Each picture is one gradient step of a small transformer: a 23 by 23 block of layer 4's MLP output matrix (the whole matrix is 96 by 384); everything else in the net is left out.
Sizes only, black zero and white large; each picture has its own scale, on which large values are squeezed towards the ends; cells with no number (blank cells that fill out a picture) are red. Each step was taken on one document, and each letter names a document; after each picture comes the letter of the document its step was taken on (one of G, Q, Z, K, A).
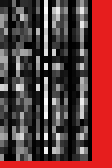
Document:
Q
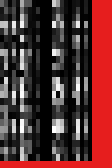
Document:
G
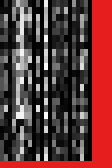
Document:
Q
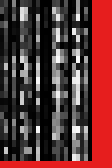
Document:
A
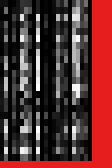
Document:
A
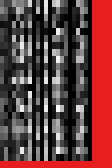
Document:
Q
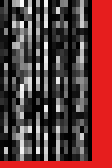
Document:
Q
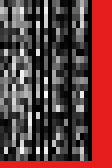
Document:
Q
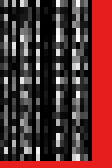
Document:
A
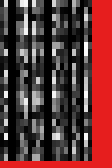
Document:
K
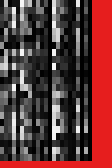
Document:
G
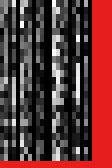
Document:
G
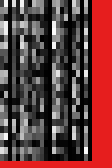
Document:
K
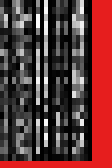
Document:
Q
